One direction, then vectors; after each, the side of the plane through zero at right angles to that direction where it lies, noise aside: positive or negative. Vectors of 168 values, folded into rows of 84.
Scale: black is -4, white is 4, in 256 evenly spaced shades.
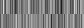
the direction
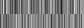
positive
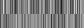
positive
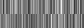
negative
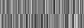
negative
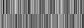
negative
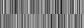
positive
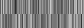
positive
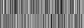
positive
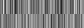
positive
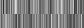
negative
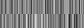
positive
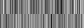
positive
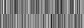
positive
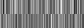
negative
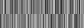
positive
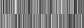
negative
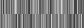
negative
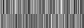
negative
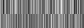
negative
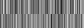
positive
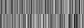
positive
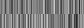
positive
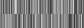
negative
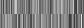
negative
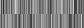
negative
